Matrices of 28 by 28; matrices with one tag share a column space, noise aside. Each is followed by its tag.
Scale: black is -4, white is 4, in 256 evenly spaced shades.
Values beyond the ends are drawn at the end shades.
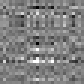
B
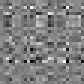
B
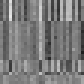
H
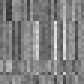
H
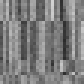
H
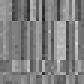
H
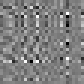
B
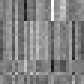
H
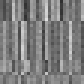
H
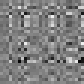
B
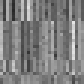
H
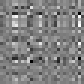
B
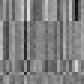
H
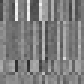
H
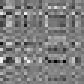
B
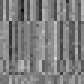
H
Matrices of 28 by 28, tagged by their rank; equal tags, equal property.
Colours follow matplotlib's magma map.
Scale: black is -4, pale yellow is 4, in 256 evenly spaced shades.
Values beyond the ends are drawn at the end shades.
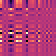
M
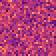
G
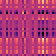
M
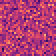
G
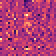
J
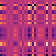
M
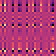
M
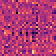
J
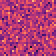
G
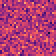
G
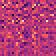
J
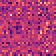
J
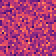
G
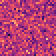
G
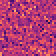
G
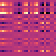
M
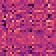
J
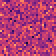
G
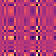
M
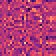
J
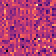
J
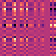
M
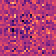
J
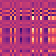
M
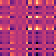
M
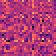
J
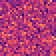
G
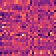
J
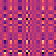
M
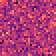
G
